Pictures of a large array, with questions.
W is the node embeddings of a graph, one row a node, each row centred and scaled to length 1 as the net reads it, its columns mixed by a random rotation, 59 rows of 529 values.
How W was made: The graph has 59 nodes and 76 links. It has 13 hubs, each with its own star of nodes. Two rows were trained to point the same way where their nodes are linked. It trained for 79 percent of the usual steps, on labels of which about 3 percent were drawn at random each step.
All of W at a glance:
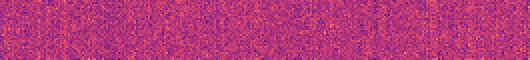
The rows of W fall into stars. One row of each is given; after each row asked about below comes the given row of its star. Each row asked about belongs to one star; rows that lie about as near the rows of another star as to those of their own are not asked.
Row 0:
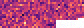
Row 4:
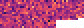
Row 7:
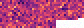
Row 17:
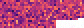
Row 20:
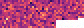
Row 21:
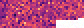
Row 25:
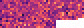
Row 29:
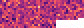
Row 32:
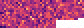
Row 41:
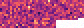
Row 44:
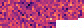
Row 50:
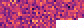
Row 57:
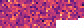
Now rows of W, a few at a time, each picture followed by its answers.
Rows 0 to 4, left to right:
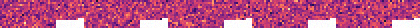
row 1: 20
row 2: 50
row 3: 41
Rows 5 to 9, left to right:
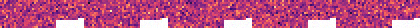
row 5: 0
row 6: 17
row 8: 41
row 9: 17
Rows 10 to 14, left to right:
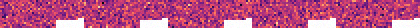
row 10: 21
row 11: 7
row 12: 32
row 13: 0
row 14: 44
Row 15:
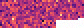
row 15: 50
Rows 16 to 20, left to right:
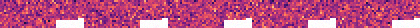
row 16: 4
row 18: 25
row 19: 7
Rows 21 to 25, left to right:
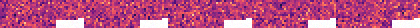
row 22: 29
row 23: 21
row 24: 44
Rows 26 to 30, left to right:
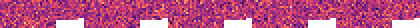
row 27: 29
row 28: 57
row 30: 44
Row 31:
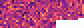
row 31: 20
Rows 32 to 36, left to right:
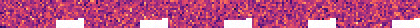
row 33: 20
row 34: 29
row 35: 0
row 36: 25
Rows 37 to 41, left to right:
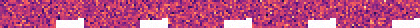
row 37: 32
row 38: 17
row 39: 4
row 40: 57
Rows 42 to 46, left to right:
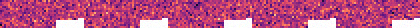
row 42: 50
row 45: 57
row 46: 29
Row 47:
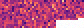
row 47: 4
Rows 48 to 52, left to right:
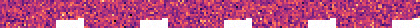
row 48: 25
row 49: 41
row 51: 32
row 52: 0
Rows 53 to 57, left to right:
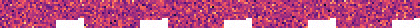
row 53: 0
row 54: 41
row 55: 32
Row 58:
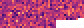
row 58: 17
